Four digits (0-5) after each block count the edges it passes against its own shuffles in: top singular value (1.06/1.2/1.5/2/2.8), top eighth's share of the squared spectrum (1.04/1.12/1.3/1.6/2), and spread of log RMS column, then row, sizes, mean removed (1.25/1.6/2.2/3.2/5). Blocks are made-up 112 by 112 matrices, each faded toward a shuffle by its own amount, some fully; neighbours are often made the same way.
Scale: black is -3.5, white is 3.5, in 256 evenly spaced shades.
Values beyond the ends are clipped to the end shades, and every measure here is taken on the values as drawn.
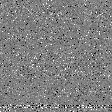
2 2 0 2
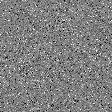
0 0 0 0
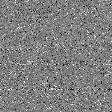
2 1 0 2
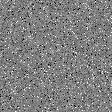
0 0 0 0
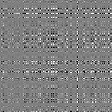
5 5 4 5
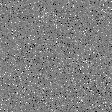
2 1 0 0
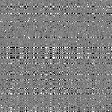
5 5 3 4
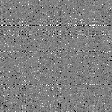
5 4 2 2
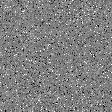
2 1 0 0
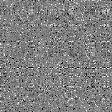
4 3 2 2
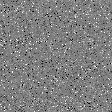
3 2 0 1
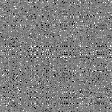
4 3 2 2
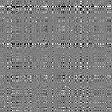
5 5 3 4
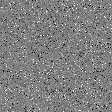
1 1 0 0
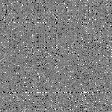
4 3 2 2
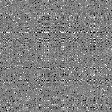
5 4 2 3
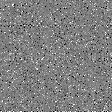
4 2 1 1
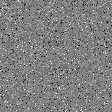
2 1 0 0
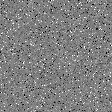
0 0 0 0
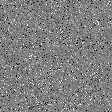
0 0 0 0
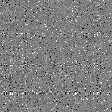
4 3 1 2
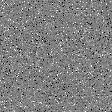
2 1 0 0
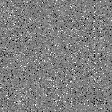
4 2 1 1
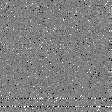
4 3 1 2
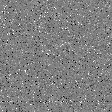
2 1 0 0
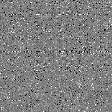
4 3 1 2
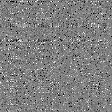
4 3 1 2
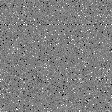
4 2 0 1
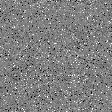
3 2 0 1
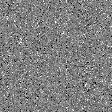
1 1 2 0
